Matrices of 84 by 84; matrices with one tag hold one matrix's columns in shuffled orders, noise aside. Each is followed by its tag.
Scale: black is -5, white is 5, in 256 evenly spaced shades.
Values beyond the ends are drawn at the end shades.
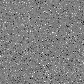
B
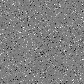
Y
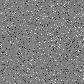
Y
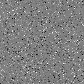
B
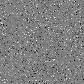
Y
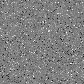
B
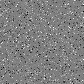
Y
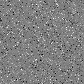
Y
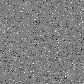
B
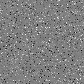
Y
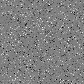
Y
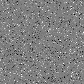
B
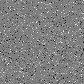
B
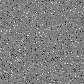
B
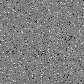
B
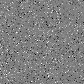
B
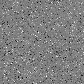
B
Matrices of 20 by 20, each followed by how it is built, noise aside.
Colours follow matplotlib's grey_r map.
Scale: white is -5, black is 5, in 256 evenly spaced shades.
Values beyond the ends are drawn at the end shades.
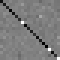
diagonal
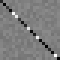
diagonal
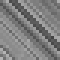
Toeplitz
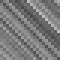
Toeplitz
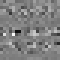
uneven rows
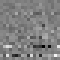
uneven rows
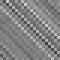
Toeplitz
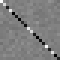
diagonal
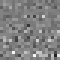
uneven rows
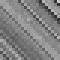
Toeplitz
